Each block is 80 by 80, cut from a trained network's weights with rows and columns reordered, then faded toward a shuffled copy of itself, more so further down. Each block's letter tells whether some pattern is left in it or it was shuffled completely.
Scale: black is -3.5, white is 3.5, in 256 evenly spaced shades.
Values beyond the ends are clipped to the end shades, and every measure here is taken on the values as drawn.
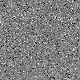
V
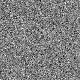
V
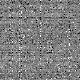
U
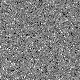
V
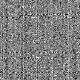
U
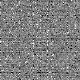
U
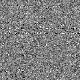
U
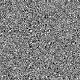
U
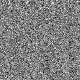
U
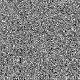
U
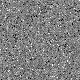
V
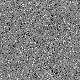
V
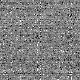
U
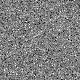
V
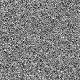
U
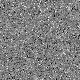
V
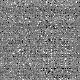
U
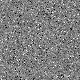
V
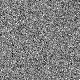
V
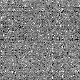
U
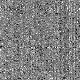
U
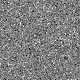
V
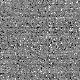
U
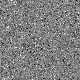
V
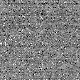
U
